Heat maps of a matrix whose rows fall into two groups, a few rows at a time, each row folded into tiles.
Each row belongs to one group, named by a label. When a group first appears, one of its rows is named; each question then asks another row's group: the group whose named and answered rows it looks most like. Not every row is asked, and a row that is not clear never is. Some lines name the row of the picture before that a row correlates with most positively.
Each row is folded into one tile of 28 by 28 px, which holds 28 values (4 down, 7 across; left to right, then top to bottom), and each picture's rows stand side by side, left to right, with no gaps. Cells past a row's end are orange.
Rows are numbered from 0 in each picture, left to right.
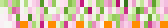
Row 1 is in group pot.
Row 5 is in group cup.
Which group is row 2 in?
cup
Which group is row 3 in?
cup
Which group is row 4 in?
pot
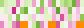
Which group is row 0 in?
pot
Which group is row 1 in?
pot
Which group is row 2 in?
cup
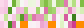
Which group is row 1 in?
pot
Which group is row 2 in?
pot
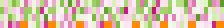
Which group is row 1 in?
pot
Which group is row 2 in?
pot
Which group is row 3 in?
pot
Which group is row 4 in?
pot
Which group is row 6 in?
cup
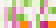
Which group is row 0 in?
pot
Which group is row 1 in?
pot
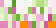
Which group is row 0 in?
pot
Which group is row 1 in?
cup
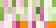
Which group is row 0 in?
pot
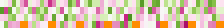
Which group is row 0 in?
cup
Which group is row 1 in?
cup
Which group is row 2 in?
cup
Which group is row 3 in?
pot
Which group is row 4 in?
pot
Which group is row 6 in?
pot
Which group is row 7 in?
pot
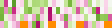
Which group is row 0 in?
pot
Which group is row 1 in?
cup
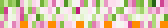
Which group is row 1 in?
cup
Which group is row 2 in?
cup
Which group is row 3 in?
cup
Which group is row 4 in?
pot
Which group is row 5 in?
cup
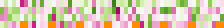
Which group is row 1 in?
pot
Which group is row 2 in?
pot
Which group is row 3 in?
pot
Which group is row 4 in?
cup
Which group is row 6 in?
cup
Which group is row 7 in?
cup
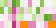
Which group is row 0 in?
pot
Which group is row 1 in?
pot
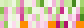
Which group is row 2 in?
cup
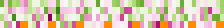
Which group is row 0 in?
cup
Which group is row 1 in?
cup
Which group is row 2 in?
cup
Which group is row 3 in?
cup
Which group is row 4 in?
pot
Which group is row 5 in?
pot
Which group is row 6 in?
pot
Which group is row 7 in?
pot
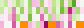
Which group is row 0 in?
pot
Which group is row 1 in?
pot
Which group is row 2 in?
pot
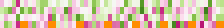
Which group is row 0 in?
pot
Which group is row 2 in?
pot
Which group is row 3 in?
pot
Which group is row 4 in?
pot
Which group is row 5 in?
cup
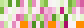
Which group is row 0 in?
cup
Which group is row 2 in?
cup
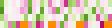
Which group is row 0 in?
cup
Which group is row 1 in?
cup
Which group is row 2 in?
cup
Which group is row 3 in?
pot
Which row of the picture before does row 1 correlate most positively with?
2
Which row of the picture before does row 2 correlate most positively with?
2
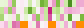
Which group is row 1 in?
cup
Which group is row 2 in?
cup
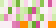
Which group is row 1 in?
cup
